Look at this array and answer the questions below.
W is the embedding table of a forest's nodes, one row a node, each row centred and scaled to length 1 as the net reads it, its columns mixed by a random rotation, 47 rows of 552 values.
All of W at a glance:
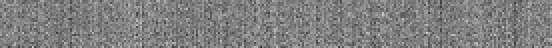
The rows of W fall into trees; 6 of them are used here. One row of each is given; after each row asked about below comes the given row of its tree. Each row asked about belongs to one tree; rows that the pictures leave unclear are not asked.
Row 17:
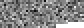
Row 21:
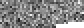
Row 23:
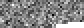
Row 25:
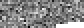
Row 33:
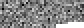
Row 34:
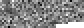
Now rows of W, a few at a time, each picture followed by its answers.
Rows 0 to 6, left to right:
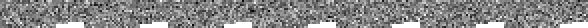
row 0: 17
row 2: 17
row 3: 25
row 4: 34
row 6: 17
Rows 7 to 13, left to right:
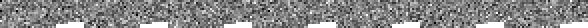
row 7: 25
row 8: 23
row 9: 25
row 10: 25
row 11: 21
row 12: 17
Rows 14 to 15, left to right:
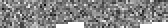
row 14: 33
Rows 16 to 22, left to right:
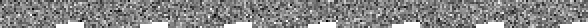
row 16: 21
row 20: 25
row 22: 34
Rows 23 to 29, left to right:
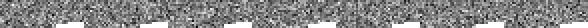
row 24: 33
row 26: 17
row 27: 23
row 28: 25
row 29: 17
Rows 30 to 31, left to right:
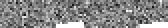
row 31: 25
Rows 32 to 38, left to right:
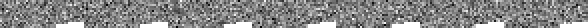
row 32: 33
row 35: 34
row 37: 25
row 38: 17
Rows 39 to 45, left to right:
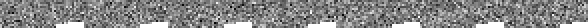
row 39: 21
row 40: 33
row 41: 17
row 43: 25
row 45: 23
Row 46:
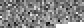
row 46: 17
